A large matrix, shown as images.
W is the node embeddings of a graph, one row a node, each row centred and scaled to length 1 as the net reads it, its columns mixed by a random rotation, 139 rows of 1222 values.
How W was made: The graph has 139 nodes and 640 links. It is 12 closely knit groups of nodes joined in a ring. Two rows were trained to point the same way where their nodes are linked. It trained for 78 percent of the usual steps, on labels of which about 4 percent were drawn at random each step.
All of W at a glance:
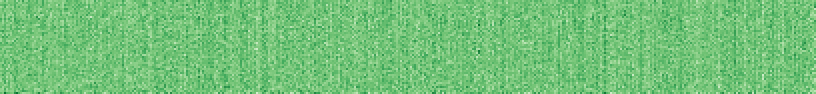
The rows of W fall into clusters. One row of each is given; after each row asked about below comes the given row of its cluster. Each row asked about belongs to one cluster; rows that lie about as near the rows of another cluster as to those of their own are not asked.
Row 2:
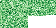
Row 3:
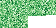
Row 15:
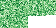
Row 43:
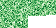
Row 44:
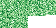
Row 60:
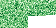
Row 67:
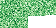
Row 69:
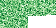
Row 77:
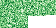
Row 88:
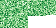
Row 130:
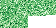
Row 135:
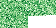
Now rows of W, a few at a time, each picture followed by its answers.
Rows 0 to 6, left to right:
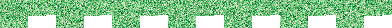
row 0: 135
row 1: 67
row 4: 2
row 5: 135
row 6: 15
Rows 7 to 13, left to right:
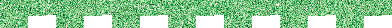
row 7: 69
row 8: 44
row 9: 135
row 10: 43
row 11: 2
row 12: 44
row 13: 3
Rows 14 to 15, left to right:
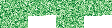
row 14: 67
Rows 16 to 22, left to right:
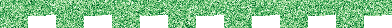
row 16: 2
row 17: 60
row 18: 2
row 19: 43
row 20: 60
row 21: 60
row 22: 77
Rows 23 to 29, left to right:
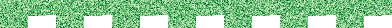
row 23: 60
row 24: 88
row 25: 135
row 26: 135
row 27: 69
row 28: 69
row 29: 130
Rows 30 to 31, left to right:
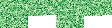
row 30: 135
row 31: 43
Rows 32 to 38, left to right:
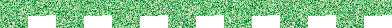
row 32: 43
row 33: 2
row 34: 130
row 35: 43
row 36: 67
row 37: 43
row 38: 43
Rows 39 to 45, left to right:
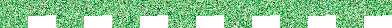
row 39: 3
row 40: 69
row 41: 3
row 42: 135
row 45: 15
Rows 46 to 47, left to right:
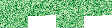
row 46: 60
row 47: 15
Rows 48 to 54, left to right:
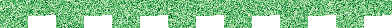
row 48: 2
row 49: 77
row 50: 3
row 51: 69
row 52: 130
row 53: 67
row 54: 15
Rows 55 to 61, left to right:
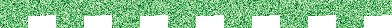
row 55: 15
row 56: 77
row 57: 67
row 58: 130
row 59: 3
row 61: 44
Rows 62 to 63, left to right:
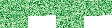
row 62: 135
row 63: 88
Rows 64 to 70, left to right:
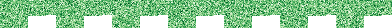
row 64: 69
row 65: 88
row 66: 15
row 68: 69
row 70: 3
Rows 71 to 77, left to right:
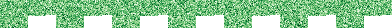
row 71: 77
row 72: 135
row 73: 88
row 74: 88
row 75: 67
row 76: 43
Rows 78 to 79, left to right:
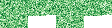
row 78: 69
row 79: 67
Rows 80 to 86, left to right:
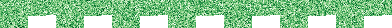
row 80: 43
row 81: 3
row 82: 60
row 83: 2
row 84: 135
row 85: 15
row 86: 3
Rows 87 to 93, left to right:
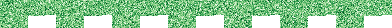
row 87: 77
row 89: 3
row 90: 69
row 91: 2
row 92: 44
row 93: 130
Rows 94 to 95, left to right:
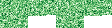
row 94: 69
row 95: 2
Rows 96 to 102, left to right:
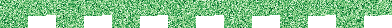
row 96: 44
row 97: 15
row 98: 3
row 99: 88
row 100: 3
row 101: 44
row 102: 67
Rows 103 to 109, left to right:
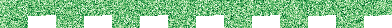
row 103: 60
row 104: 135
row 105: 130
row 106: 69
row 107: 15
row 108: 69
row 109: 67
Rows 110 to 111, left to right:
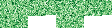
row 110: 3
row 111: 15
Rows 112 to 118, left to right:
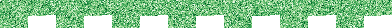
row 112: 2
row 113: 2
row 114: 130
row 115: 135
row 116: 60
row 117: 2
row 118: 44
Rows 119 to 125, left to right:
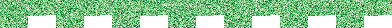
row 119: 135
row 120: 67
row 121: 2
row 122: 135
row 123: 69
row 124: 60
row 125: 67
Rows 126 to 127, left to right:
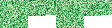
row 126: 3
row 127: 60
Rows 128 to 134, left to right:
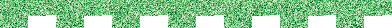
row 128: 130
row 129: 43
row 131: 130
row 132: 60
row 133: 67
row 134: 43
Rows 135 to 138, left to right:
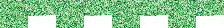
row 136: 77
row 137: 77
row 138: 69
